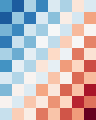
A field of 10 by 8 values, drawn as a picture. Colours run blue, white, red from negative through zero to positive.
Neither half mirrors the other. A checkerboard runs through the table. There is an overall slope up to the bottom right. No lone cell stands out from its neighbours. The bottom right is the ninth with the highest average. Overall the values sit about 50% of the way up the scale. The top left is the ninth with the lowest average.
